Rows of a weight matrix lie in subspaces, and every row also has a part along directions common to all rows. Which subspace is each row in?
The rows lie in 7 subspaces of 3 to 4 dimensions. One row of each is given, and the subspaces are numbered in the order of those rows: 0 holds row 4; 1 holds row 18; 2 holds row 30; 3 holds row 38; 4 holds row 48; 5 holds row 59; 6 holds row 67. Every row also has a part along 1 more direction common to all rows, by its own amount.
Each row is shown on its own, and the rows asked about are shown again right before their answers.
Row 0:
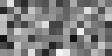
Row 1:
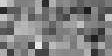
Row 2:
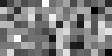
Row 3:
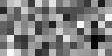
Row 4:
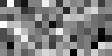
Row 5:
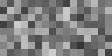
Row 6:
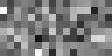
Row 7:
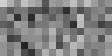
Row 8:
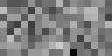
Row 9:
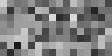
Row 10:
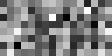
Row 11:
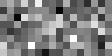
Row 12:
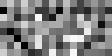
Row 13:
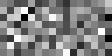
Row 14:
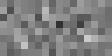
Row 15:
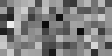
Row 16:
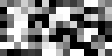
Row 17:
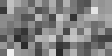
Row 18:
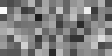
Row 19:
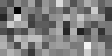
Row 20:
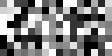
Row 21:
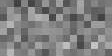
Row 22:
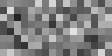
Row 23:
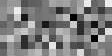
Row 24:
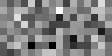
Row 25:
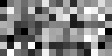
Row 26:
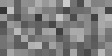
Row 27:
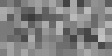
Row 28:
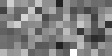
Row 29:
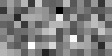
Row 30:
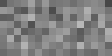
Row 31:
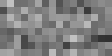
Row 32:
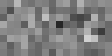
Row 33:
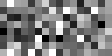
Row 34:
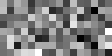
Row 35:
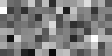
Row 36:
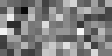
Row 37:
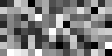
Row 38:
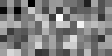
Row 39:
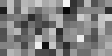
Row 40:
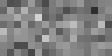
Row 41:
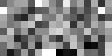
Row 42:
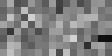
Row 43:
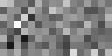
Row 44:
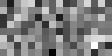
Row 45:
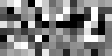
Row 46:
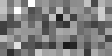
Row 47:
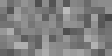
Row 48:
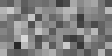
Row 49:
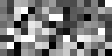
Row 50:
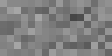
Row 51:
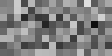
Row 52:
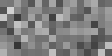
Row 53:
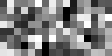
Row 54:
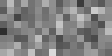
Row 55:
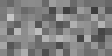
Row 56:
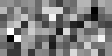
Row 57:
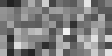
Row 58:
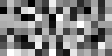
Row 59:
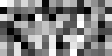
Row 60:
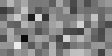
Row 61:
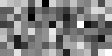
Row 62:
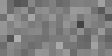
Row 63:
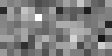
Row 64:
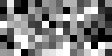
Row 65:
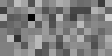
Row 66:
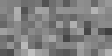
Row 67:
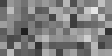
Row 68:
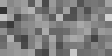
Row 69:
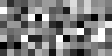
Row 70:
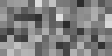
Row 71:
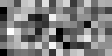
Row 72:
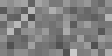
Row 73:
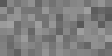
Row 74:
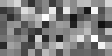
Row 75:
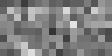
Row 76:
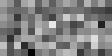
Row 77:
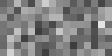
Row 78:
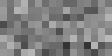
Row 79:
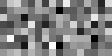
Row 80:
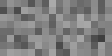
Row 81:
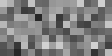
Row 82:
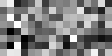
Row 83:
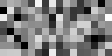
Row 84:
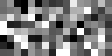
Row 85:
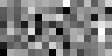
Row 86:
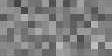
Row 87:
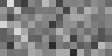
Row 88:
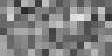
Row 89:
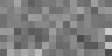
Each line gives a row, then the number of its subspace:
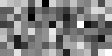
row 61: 5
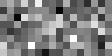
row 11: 3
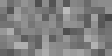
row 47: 4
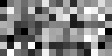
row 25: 6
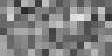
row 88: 1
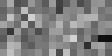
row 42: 2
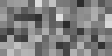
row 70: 1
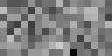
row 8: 2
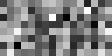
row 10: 5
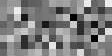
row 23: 3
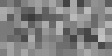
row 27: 1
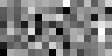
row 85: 4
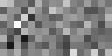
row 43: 2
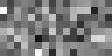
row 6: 6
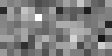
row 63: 1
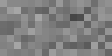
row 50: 3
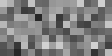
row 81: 6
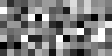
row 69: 4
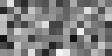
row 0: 0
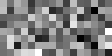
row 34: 6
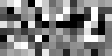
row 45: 1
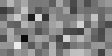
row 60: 4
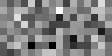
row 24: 3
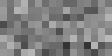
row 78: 0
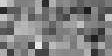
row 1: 6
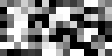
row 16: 4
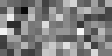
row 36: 0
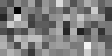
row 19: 0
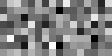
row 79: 3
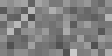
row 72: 2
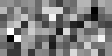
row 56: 2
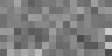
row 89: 6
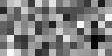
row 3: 5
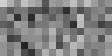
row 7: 5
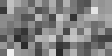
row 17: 6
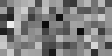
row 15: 0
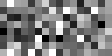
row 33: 1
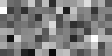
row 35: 5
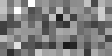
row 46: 3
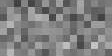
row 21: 3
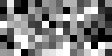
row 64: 0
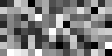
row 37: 6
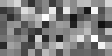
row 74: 1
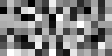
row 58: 3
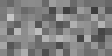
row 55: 1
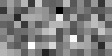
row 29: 3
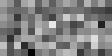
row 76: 5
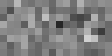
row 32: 1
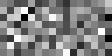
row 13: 2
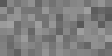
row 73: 5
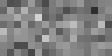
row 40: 1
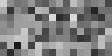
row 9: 6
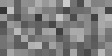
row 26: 4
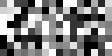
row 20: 0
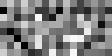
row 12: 5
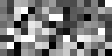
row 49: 2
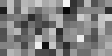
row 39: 4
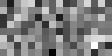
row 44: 0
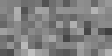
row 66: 5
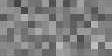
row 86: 3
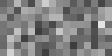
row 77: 5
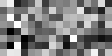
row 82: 2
